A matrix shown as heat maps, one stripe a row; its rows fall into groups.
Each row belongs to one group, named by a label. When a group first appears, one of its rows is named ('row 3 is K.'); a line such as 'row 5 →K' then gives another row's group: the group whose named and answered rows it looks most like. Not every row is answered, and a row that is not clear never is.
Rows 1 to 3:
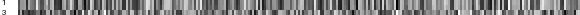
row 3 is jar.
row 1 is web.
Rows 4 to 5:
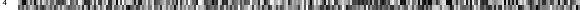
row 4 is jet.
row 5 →web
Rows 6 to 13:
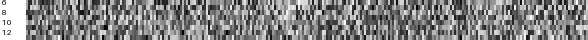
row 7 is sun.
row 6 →jet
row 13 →web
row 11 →jar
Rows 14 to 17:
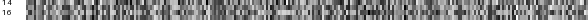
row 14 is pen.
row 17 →web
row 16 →jet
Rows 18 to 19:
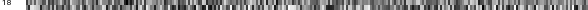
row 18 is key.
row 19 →sun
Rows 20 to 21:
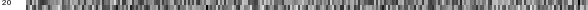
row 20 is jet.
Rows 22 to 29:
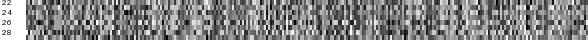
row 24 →key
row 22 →key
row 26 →jar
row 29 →web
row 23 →web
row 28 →sun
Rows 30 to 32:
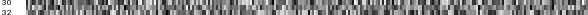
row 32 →jet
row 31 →key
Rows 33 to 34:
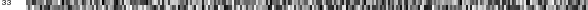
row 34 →sun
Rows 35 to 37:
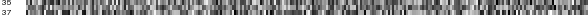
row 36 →jet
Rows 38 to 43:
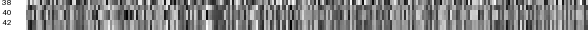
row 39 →pen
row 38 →sun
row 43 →pen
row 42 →pen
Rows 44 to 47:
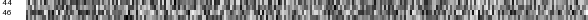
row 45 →sun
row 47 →key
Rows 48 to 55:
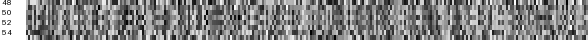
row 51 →jet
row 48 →sun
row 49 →pen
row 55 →sun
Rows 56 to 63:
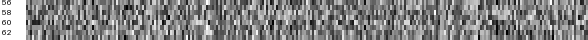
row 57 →key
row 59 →jet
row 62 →pen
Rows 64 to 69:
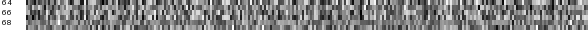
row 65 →pen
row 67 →jar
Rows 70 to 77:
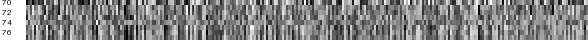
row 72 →key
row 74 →sun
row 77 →key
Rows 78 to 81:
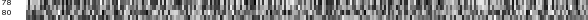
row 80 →web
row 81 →jar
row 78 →sun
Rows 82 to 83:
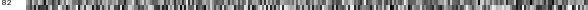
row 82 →pen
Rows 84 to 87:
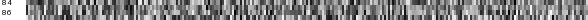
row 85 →key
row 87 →sun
